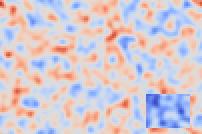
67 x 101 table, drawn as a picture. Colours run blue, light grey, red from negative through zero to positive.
Mirror symmetry: none. Grain: blotchy. Ninth with the lowest average: bottom right. Odd patch: lower, in the bottom right.
